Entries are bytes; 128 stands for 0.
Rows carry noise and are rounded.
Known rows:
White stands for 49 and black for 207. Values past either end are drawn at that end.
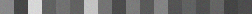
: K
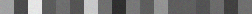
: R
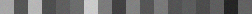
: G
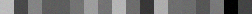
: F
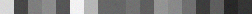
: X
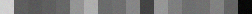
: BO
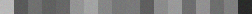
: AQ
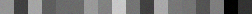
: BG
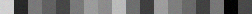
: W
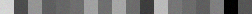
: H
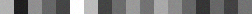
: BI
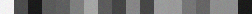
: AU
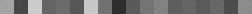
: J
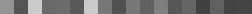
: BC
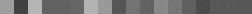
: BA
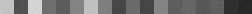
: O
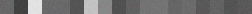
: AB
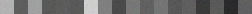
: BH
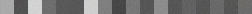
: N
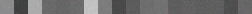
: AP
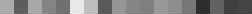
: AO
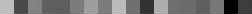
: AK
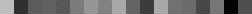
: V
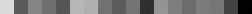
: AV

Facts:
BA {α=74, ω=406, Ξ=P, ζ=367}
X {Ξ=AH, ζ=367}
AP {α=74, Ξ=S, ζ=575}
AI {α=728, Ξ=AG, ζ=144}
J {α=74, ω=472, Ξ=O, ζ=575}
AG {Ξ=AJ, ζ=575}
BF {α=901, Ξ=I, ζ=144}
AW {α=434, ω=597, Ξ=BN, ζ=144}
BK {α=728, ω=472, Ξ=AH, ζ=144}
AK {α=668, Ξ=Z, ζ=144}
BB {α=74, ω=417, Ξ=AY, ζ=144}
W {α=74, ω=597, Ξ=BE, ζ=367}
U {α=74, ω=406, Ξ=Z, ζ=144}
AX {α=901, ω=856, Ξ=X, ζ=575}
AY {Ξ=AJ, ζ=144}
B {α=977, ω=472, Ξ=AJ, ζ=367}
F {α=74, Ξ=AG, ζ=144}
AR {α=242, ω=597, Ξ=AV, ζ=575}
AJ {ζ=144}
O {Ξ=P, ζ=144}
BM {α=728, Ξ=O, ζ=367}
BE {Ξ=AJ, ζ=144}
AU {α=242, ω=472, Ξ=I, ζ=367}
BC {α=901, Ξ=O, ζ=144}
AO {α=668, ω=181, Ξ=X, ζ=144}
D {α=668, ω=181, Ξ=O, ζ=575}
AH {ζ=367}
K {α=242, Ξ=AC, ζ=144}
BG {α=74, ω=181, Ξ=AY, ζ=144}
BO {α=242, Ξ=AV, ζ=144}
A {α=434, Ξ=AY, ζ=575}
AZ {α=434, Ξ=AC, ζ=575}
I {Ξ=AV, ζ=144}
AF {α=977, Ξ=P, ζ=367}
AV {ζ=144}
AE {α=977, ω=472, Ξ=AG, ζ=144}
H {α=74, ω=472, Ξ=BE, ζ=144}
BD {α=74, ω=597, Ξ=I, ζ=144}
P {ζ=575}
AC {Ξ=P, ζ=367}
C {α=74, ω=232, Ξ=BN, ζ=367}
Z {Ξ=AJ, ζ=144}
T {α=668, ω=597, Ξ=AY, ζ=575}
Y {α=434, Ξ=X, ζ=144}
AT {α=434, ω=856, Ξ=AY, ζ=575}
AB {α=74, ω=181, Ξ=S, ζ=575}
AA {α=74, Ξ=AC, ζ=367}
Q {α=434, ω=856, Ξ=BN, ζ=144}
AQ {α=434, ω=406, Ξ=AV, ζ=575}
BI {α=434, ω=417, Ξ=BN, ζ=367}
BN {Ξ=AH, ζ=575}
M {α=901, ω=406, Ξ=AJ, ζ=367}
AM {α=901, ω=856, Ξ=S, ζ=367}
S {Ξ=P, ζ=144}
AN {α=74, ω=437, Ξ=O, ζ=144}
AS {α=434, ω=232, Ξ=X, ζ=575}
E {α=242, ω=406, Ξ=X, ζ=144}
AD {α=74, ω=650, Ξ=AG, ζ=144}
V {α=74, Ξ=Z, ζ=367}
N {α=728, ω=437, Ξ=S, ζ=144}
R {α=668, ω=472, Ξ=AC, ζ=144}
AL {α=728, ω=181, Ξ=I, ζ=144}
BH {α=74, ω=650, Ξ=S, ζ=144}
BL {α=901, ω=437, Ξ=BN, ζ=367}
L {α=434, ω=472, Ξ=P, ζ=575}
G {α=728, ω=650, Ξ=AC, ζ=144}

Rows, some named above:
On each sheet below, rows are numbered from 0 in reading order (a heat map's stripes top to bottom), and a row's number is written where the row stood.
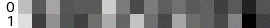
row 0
BH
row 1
BB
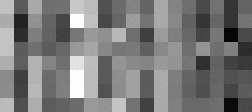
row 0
BK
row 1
BI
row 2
W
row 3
AQ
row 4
AO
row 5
Q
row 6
Q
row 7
U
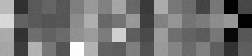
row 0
V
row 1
BD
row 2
AT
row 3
BN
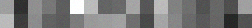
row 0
BL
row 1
M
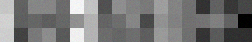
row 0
Y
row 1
BO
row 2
X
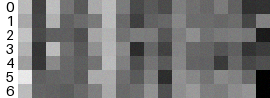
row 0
P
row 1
L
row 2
AR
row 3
AC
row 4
AF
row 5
I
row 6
AL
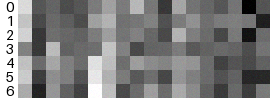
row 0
AD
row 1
AR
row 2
B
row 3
AZ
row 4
E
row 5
AH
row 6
BI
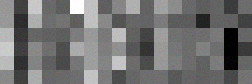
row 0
AW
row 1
AM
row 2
A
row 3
AG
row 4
T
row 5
AP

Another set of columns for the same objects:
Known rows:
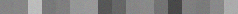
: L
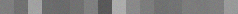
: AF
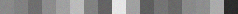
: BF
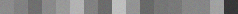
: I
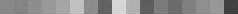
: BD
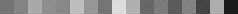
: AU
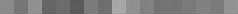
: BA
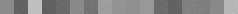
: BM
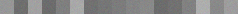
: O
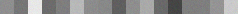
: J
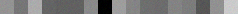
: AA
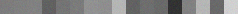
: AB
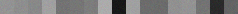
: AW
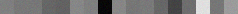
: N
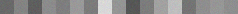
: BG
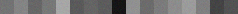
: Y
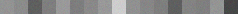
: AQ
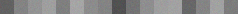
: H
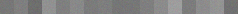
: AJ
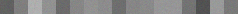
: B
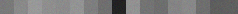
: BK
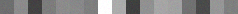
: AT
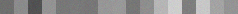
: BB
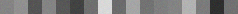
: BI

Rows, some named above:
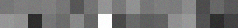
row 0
AH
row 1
Q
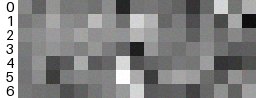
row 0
BH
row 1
AU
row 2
AR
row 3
BK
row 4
AX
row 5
AT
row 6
AM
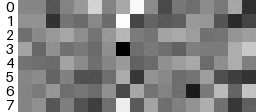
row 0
AL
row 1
Q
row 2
T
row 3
G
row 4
AD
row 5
BL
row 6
AP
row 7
BI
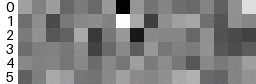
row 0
AZ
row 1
AT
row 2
AS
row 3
X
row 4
P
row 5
W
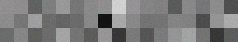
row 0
AQ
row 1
AC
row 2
AO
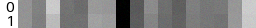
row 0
R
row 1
R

